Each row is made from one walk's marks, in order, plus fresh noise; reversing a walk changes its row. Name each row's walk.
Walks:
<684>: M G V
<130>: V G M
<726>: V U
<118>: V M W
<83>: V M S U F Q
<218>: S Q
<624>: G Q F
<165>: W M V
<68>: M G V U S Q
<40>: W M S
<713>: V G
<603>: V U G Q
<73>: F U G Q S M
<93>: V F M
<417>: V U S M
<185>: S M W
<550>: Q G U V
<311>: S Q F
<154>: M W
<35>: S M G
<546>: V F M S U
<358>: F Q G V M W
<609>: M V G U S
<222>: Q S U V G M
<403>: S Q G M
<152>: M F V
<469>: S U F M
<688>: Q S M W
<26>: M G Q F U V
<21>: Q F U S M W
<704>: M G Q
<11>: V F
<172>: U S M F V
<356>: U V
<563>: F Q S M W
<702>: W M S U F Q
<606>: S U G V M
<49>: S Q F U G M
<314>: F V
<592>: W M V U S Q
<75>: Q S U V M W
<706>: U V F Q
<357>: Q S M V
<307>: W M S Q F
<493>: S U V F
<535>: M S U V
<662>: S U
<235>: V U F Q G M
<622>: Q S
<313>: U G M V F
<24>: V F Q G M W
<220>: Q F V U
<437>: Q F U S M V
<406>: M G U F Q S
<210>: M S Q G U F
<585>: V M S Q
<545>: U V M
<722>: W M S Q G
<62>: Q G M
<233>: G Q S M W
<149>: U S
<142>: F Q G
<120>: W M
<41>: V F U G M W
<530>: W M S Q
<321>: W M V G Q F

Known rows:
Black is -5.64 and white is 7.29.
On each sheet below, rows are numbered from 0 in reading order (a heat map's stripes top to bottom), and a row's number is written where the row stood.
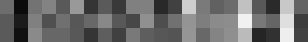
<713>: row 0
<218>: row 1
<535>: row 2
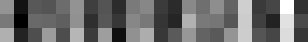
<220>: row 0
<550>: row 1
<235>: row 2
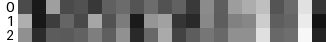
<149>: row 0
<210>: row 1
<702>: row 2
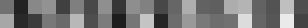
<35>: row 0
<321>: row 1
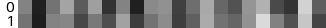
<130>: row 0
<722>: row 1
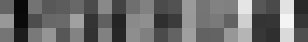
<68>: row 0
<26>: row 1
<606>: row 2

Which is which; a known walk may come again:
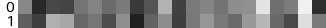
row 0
<311>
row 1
<358>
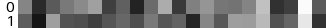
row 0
<152>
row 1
<662>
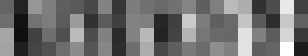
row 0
<417>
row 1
<713>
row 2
<142>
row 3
<83>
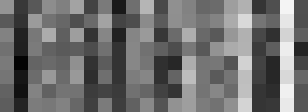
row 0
<93>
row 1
<530>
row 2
<130>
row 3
<546>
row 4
<550>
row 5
<684>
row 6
<356>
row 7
<357>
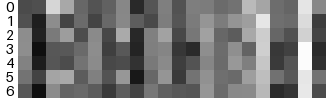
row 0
<154>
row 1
<622>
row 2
<403>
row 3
<220>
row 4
<493>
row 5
<24>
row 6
<535>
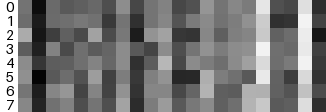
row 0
<68>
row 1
<437>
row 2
<210>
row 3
<218>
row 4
<307>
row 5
<603>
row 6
<35>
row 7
<73>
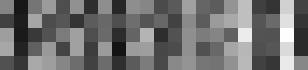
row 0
<222>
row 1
<149>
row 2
<706>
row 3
<49>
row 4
<165>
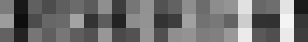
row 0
<406>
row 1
<26>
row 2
<585>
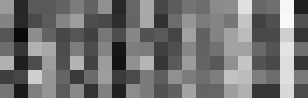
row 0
<702>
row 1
<11>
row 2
<609>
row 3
<41>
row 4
<235>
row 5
<688>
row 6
<606>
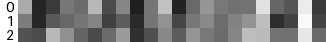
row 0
<321>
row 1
<172>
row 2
<563>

